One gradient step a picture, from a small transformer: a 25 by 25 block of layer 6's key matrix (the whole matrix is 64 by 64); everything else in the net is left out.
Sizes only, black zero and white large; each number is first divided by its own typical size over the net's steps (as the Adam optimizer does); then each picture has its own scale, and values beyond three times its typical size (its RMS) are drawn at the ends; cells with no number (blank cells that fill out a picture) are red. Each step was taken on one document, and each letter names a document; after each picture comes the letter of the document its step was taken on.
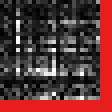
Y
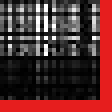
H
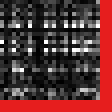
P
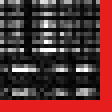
P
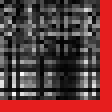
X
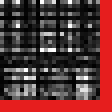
P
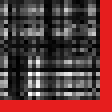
X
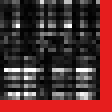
P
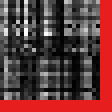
X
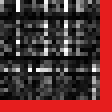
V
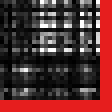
P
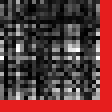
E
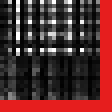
Y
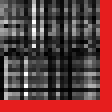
X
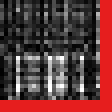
E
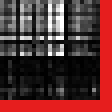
H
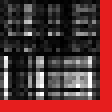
X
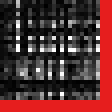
Y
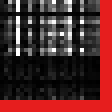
Y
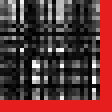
H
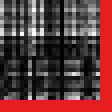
X
